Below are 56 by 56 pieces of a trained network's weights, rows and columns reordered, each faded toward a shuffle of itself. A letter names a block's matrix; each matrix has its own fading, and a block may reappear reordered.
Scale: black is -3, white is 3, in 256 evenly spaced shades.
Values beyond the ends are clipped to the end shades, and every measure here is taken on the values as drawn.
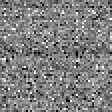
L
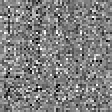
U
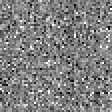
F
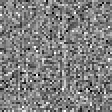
F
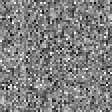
F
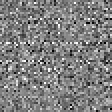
U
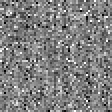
F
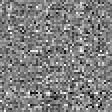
U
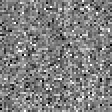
F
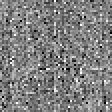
F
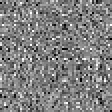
U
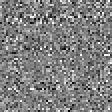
U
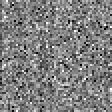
F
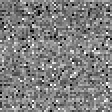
L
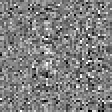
U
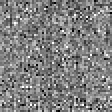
F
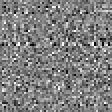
U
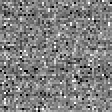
L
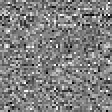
U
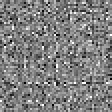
U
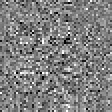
U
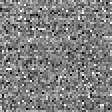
L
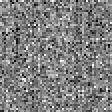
F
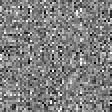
U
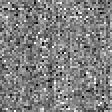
F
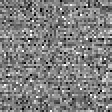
L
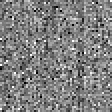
F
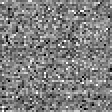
L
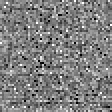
L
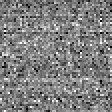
L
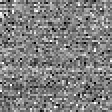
L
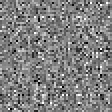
U
